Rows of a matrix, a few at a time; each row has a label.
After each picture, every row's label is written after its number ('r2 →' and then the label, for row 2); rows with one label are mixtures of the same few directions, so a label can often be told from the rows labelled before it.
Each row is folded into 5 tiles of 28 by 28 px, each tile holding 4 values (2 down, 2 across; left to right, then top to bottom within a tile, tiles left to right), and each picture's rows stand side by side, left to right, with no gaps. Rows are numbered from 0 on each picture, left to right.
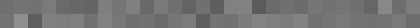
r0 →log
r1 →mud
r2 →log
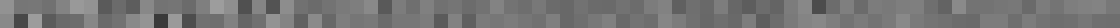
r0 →log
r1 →log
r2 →log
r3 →log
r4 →mud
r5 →mud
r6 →mud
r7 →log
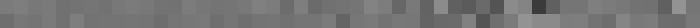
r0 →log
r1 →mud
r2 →mud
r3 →mud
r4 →mud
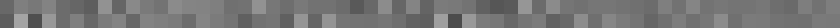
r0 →log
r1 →mud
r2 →log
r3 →log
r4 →log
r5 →log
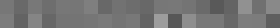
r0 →log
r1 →log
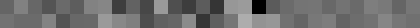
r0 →mud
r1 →mud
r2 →mud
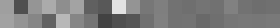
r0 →mud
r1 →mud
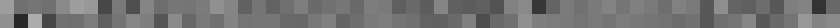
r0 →log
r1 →log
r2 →mud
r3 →mud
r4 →mud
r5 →mud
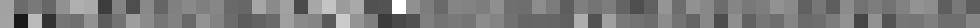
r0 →log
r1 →mud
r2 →mud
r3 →mud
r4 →log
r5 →log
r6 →log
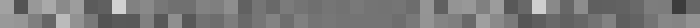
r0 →mud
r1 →log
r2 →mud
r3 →mud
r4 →mud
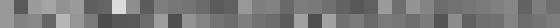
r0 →mud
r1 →log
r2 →log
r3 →log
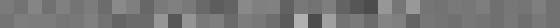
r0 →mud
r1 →log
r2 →log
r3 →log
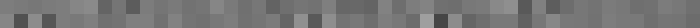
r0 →log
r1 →log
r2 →log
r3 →log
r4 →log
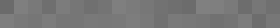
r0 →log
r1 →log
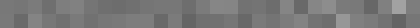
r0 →log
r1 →log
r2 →mud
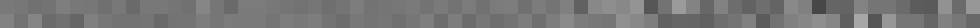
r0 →log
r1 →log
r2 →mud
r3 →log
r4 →mud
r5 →mud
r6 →log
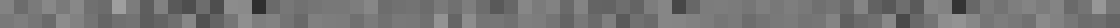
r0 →mud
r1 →mud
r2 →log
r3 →log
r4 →mud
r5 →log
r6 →mud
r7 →mud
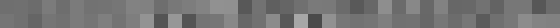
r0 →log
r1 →log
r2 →log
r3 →mud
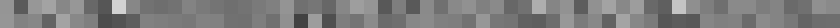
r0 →mud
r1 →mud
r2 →log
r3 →mud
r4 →mud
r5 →mud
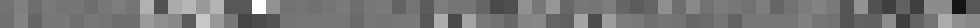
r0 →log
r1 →mud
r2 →mud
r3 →log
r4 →log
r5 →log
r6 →mud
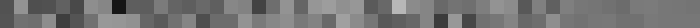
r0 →mud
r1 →mud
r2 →mud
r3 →log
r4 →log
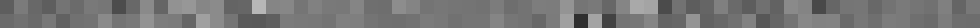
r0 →mud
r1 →mud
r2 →mud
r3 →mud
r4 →log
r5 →mud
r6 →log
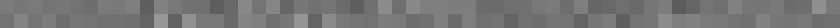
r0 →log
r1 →log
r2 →log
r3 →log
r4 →mud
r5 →mud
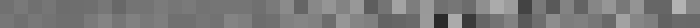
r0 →mud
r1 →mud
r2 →mud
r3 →log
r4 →mud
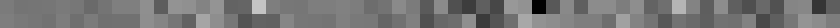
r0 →mud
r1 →mud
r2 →mud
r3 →mud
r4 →mud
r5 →mud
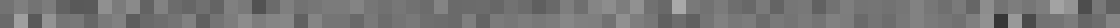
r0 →log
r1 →mud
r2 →log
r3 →mud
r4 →mud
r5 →mud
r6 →log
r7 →log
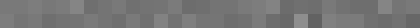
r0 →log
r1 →log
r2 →log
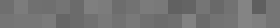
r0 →mud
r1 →mud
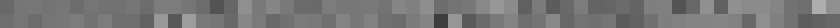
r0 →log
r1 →log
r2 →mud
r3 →log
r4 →mud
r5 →mud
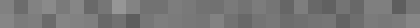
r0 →mud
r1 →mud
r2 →mud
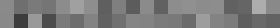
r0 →log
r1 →mud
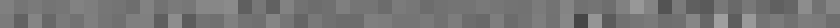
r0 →log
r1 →log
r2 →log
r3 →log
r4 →log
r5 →log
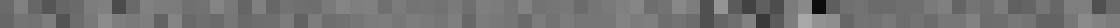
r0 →mud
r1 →log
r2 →log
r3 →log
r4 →mud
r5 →mud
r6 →mud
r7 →mud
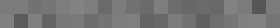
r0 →log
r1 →mud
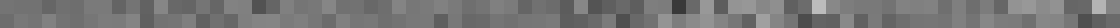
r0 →mud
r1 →mud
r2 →mud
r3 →log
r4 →mud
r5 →mud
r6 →log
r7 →mud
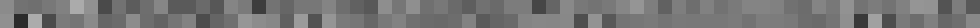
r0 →log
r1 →mud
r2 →log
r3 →mud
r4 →log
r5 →mud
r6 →log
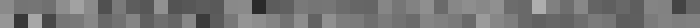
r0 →log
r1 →mud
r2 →log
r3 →mud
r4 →mud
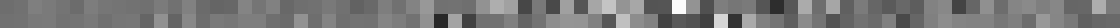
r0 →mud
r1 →log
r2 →log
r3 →log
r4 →mud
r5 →log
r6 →mud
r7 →mud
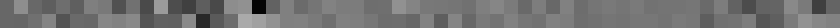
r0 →mud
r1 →mud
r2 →mud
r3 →log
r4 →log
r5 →mud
